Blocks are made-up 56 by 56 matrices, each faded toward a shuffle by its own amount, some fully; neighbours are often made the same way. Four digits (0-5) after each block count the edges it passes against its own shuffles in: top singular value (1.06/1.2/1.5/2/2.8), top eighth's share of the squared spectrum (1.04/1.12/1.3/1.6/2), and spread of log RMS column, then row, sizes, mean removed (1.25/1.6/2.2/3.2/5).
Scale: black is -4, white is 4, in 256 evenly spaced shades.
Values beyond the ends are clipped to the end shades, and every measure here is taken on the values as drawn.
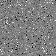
1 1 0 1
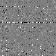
3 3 1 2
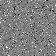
0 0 0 0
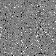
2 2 2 1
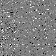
1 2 1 1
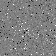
1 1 0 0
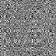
4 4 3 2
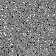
1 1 0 0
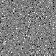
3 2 1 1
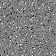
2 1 0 0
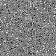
2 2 0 0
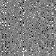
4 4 2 1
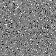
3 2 1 0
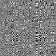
4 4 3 2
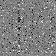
3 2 1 0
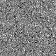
2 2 0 1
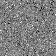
0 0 0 0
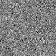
3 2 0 1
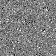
0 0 0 0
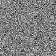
3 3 1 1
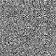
3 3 2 1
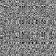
4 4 2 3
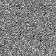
3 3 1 1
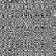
4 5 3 3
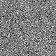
2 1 0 0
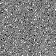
2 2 0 0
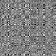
4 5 3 3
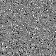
2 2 0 0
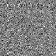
3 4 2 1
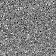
0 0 0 0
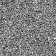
0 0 0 0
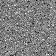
0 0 0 0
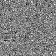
2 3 0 1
